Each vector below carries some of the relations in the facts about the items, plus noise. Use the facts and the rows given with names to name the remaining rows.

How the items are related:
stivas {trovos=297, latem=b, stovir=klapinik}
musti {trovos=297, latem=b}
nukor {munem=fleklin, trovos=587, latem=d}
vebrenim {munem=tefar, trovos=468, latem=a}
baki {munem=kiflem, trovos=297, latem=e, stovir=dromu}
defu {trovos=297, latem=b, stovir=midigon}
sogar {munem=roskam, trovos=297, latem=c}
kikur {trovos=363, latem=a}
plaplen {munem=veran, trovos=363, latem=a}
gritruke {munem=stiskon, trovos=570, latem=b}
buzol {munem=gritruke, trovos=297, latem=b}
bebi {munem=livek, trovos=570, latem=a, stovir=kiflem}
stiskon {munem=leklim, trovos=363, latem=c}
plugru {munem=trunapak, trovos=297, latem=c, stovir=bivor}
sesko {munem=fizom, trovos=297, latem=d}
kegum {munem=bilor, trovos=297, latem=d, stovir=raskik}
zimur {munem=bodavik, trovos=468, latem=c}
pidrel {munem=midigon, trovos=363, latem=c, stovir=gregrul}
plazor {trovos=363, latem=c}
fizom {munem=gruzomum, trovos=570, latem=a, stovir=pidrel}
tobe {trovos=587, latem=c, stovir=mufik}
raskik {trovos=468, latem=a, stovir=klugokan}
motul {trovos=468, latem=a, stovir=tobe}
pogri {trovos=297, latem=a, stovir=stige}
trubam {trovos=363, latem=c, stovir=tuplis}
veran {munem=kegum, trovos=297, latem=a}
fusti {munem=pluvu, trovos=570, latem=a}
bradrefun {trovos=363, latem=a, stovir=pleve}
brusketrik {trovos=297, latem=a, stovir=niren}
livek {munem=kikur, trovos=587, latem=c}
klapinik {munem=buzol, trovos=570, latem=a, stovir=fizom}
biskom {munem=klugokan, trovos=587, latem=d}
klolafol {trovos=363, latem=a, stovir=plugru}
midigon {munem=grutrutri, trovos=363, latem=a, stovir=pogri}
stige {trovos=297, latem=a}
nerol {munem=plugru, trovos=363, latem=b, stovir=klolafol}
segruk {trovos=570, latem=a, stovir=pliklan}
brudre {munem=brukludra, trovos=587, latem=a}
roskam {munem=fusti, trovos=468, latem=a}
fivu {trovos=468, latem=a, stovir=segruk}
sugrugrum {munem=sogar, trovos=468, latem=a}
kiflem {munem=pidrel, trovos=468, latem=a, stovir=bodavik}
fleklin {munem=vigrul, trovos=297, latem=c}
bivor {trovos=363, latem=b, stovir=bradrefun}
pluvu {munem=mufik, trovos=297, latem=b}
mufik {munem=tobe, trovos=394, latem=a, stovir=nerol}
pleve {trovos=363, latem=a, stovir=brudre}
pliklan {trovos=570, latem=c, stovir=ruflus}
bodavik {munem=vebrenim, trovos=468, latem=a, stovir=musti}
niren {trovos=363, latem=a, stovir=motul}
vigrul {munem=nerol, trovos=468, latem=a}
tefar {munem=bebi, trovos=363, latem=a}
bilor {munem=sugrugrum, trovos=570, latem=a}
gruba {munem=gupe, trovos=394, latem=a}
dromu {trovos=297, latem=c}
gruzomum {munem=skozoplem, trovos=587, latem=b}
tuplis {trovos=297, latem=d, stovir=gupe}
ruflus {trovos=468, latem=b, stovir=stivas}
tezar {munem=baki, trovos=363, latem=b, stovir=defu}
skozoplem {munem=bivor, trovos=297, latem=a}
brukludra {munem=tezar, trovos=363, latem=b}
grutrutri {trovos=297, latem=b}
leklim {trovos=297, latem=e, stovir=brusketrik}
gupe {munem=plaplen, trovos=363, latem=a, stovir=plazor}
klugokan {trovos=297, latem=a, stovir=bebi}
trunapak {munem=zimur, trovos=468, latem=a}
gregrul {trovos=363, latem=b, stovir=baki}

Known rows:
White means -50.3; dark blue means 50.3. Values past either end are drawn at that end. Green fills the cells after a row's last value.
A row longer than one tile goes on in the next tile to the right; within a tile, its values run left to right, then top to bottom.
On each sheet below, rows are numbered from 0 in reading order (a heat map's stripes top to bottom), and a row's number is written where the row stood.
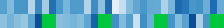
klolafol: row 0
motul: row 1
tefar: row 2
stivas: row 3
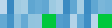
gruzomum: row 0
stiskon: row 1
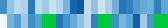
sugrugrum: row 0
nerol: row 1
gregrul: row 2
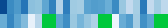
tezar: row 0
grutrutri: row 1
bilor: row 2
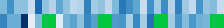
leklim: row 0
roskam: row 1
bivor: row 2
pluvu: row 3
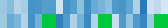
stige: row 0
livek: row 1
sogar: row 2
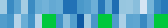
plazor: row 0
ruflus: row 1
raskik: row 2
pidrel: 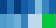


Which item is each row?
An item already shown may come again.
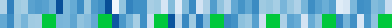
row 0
grutrutri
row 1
midigon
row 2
zimur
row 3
bodavik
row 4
fleklin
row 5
brudre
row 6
trunapak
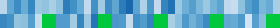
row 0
fleklin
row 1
bivor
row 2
tobe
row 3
gupe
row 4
vigrul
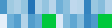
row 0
veran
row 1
fusti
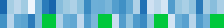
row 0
klugokan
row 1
gruba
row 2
sogar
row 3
plaplen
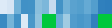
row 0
trunapak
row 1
segruk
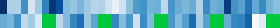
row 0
kiflem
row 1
kegum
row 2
vebrenim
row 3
tuplis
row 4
baki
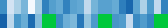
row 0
bebi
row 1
defu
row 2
tobe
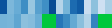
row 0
midigon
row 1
nerol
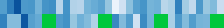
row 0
pliklan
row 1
musti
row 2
vebrenim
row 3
pluvu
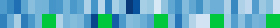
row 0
trubam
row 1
mufik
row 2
plugru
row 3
brukludra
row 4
pluvu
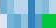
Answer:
fusti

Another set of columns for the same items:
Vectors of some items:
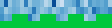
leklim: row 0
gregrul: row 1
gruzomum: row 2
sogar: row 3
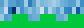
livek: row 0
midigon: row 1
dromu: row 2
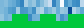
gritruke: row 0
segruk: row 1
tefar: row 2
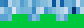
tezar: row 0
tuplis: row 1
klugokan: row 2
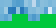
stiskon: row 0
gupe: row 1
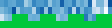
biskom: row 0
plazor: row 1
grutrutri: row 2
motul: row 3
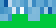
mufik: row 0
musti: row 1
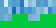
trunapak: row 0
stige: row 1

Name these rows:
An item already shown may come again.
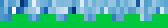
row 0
plugru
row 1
bodavik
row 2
bebi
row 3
gupe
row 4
trubam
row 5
kegum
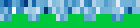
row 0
bivor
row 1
klugokan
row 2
veran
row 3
tezar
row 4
bodavik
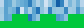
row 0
kegum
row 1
pidrel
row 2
baki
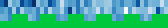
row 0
nerol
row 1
nerol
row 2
zimur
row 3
midigon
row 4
klolafol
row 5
raskik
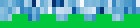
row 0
brukludra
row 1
tobe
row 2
kiflem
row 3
bebi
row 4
vigrul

